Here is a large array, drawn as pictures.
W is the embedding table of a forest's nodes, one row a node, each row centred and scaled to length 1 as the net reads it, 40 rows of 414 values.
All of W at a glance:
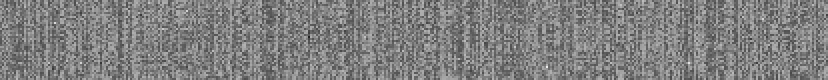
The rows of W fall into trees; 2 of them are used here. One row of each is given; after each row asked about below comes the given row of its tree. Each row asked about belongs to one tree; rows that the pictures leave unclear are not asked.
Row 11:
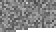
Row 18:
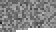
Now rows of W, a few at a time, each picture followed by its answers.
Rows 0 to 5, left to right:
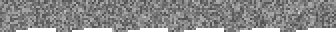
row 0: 11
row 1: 11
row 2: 11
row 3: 11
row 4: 18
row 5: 11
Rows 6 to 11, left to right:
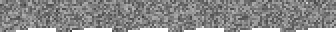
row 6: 11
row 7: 11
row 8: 18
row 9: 11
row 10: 11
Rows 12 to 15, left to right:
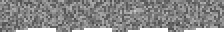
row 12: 18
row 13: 18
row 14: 11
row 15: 18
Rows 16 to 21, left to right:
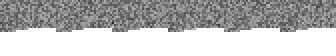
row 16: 18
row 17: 11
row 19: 18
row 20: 11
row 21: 18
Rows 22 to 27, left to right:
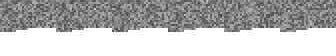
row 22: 18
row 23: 18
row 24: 18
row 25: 18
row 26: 11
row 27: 11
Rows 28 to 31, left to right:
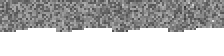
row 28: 18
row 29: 11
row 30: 18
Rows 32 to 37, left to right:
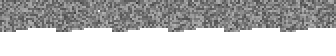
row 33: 18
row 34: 18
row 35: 11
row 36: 11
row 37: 11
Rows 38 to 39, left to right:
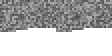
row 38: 11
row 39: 11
